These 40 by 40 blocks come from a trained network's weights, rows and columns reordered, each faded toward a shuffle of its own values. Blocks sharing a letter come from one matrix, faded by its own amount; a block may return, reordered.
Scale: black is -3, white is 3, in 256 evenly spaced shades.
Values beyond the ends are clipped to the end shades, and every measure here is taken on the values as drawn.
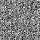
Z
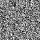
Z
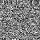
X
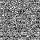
X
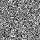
Z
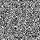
Z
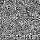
X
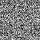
X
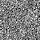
Z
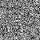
Z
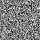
Z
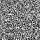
X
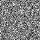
Z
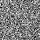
X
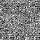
X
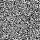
Z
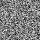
X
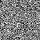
X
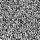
X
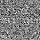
X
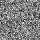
X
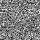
X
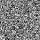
Z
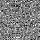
X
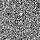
Z
